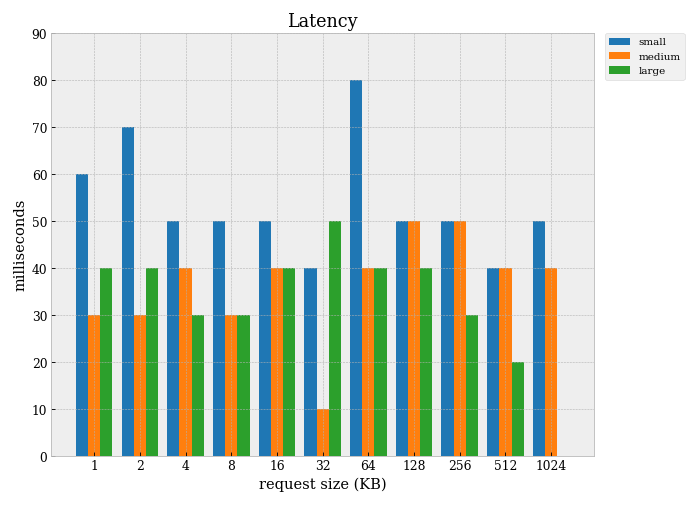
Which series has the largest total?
small
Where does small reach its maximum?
64
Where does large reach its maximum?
32
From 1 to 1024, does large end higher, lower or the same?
lower
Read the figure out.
Title: Latency
x-axis: request size (KB), ticks 1 2 4 8 16 32 64 128 256 512 1024
y-axis: milliseconds, ticks 0 10 20 30 40 50 60 70 80 90
Legend: small, medium, large
Values:
small: 60 70 50 50 50 40 80 50 50 40 50
medium: 30 30 40 30 40 10 40 50 50 40 40
large: 40 40 30 30 40 50 40 40 30 20 0
